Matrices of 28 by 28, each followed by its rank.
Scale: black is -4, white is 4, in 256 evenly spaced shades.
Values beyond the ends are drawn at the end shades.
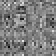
five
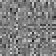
five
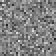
full rank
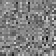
five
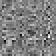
five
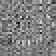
five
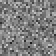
full rank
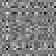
three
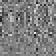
five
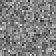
full rank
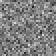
full rank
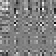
three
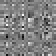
three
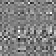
three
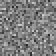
full rank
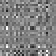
three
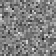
full rank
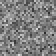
full rank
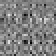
three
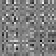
three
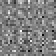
five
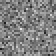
full rank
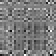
three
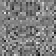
five
